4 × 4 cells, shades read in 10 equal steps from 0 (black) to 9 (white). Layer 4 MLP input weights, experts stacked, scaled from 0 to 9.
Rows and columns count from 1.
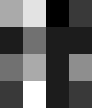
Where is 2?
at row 1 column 4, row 4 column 1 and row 4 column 4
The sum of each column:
13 27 3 10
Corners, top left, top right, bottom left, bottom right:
6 2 2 2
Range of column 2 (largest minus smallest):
5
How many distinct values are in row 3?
4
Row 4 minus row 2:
1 5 0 1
